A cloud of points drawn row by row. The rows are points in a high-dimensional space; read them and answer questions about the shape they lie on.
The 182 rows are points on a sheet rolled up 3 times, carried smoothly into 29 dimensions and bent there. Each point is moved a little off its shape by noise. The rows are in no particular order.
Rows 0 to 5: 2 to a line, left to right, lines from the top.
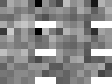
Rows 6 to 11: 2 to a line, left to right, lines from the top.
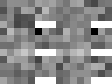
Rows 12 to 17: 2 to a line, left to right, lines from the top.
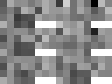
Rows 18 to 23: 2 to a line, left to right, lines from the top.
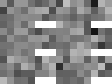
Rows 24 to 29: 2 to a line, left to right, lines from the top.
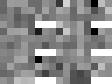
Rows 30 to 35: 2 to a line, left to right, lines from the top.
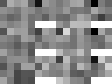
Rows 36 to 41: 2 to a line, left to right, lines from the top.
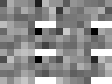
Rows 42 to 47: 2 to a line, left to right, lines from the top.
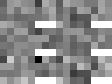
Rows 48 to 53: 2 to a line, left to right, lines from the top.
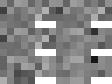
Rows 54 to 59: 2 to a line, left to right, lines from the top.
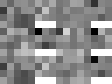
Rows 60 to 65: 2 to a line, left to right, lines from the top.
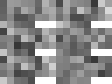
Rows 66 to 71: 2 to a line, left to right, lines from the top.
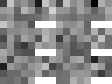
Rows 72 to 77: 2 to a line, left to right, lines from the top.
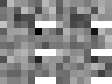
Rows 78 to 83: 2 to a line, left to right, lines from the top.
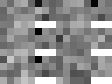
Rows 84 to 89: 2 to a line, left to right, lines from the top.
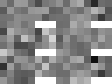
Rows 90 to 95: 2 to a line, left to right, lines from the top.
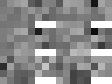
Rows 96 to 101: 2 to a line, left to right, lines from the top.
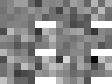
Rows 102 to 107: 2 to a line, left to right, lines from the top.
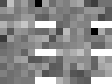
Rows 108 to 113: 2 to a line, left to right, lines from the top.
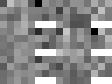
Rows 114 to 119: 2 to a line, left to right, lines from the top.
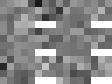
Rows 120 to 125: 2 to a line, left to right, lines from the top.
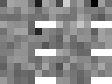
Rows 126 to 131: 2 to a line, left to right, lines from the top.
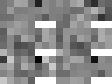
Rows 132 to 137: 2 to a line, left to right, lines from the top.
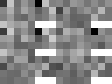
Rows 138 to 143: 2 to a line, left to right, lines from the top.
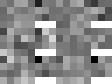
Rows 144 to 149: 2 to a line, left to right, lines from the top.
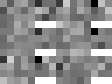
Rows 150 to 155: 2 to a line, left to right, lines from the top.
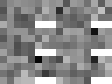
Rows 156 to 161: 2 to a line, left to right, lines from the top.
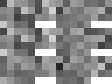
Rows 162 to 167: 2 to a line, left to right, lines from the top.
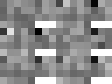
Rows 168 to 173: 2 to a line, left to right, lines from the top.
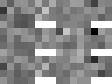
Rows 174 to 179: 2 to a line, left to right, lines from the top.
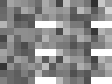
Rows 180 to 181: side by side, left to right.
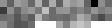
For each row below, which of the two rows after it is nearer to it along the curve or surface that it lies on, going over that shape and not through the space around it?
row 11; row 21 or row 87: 21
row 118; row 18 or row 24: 18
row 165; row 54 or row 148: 148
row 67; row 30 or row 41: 41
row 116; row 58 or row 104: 104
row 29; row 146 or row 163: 163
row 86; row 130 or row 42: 130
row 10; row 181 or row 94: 181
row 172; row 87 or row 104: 104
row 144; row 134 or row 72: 134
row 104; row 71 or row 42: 71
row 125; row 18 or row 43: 43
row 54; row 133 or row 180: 180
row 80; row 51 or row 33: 51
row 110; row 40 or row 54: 40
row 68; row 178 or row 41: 178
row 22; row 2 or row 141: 141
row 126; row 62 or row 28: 28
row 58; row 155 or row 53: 155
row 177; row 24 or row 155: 155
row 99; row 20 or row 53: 53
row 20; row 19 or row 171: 171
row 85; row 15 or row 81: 81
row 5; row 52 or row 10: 52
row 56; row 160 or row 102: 102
